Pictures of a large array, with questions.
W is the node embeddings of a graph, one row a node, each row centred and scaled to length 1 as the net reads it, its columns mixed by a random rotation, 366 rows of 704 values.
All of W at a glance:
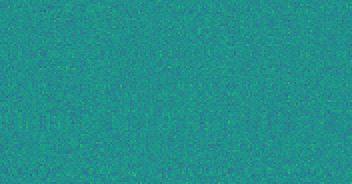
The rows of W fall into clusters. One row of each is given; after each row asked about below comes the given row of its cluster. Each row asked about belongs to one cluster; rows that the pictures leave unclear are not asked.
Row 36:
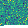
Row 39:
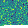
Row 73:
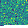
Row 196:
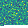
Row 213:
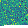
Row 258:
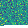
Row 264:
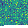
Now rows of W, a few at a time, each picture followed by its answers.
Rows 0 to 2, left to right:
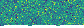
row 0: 73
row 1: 196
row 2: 258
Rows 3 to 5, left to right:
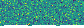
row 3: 264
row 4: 36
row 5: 196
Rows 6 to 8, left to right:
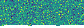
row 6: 39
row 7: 258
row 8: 213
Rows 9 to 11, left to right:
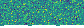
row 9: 213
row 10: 196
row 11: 39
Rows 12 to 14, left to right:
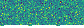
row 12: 39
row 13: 39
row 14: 258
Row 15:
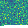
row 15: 39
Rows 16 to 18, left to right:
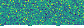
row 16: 36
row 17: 213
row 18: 264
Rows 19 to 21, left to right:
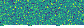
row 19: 39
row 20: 213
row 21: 213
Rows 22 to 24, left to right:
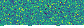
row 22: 39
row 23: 213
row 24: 258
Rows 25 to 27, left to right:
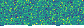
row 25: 73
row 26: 213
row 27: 73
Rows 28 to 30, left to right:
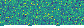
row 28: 264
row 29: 36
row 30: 36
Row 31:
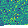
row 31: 73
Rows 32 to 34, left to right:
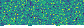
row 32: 73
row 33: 264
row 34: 39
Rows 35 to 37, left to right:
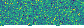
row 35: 264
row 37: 196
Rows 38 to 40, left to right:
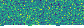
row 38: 36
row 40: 264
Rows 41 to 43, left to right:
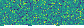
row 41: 213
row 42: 264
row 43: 36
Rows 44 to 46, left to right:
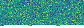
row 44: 36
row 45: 258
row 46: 39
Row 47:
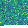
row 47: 264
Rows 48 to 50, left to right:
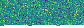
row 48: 264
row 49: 196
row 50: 258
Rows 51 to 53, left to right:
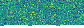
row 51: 36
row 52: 213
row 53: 213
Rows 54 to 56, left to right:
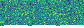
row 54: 264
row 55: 264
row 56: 39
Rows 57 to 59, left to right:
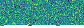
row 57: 258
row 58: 36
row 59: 39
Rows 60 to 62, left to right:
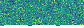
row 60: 39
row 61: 73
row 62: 264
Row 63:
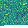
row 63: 213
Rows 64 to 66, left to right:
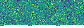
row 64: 196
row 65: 213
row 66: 39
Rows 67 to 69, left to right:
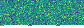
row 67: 39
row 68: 36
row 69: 36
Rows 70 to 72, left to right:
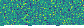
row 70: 213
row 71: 264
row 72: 73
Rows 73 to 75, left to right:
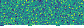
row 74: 39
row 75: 264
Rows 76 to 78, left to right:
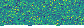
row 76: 196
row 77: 73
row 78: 36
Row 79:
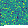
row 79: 213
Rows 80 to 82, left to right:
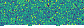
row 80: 73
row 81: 213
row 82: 213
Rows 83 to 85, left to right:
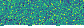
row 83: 36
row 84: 213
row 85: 39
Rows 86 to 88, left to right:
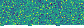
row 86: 258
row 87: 39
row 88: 264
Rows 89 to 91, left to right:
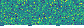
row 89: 73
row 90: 73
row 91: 264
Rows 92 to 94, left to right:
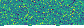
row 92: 213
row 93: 258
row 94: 196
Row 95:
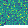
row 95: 36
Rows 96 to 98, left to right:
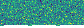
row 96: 36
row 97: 39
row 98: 258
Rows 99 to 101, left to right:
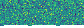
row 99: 264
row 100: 196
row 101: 264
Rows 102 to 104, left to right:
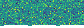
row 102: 196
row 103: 213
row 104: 213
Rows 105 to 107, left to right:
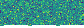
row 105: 196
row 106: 258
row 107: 213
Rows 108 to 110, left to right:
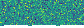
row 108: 264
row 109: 196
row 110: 213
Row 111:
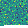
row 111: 213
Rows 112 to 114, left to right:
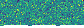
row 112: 196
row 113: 73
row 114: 73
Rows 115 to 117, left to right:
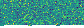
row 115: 213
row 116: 258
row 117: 36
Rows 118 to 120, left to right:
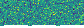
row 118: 196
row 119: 264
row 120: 213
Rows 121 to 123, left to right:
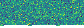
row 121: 258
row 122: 36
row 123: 39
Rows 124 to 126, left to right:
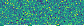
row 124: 264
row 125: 39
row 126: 258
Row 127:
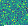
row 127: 213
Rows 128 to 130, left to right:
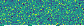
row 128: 39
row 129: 39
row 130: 36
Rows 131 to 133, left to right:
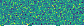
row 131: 258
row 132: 36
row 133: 213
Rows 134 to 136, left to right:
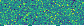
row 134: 213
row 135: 36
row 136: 196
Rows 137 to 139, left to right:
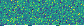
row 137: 73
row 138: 73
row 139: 196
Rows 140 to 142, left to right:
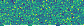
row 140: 39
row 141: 39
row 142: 73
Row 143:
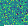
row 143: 213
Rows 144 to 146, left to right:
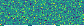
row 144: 36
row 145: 264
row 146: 213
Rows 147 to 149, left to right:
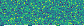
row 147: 73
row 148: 73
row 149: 258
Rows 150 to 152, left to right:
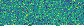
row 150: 213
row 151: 36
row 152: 39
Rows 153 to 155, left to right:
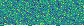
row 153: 196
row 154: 258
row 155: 264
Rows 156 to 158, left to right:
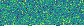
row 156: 213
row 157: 258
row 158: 73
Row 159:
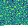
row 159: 39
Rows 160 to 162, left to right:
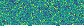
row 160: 39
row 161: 213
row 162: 264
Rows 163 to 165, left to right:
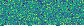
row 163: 36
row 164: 39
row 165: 73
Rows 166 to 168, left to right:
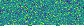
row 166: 213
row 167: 258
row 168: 39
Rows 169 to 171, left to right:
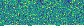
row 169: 264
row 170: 39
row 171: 39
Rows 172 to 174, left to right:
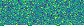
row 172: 264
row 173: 264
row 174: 258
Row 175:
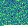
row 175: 39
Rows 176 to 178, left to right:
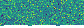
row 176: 36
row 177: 213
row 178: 264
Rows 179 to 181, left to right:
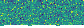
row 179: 39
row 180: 39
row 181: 258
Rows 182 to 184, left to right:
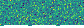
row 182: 36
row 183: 73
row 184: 36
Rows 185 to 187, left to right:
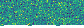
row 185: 258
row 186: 36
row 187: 73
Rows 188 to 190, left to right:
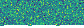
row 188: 196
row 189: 258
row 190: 36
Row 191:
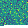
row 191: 196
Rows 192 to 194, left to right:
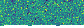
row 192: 39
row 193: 196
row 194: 73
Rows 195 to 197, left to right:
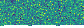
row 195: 39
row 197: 264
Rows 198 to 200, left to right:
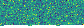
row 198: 36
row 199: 39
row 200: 258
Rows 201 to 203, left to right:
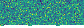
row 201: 258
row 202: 39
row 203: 39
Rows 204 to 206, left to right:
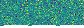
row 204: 73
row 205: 36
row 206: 264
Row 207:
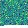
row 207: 264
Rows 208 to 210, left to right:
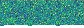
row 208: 73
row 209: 264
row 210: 264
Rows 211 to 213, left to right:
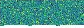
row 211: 196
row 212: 39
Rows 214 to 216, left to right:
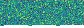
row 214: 36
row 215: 258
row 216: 264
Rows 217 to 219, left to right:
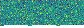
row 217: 36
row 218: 39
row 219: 258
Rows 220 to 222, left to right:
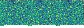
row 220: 39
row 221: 39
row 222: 39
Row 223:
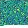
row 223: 196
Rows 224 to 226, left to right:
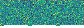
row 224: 36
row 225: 264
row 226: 36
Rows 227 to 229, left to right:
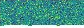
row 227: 39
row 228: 36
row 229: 258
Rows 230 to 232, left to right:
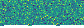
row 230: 264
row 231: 36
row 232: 36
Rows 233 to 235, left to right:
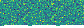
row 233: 213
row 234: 213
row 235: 264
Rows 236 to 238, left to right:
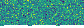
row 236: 264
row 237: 213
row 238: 36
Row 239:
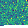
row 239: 73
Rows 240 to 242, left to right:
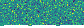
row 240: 213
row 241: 258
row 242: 196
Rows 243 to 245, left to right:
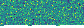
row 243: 36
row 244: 36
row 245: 39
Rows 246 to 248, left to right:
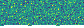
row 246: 36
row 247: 36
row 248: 36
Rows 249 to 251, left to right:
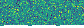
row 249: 196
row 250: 264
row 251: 213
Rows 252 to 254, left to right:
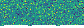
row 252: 213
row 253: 36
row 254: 213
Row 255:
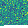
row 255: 264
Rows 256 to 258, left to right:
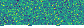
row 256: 196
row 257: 36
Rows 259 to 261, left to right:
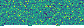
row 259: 36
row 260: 213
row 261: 36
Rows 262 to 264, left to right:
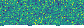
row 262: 264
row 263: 73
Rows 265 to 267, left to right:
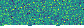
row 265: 39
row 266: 73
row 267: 36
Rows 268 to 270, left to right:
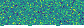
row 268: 258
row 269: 258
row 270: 196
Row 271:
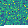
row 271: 36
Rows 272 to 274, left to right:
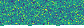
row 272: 39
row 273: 196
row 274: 258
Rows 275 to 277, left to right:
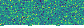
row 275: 36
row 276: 39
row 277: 258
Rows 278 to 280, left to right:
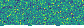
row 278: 196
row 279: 264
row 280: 73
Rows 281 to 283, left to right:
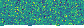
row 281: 196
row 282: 73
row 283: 258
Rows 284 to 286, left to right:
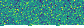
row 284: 196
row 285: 39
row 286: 39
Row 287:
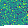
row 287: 213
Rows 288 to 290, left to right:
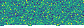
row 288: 73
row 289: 258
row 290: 258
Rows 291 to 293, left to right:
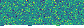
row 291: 73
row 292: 73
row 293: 258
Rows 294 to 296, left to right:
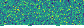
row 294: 196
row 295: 36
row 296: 39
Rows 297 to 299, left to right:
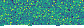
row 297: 39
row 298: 36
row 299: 73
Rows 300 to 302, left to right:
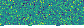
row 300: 36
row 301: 258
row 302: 73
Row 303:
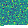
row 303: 258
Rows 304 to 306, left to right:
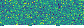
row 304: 264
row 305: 258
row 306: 264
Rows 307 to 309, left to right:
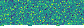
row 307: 39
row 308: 213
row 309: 258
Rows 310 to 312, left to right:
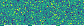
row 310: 196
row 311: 213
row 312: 258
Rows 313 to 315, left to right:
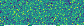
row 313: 196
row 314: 36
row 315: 39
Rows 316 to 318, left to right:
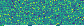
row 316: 39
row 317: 73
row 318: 36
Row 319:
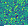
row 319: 73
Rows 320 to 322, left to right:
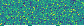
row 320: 36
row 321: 264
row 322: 196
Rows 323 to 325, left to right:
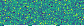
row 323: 264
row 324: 258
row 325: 36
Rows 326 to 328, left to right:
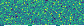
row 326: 73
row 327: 196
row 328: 213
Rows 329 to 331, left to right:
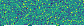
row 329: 213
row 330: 36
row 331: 258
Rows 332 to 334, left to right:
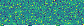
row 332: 258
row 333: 73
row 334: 258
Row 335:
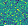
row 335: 196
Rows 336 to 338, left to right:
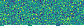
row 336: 39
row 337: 39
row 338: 73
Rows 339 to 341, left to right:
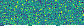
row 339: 73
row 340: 39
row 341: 213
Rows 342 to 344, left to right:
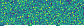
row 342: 73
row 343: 39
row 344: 39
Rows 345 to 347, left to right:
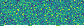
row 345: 196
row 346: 39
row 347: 39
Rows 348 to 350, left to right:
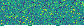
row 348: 36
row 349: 196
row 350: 196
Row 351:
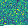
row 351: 196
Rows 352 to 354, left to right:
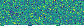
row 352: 258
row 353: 73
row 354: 196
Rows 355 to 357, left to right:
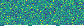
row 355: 73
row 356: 213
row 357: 264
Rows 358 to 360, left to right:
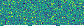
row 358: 36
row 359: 213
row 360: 264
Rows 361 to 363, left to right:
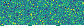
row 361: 258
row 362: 213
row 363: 196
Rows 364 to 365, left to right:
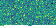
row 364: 39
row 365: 36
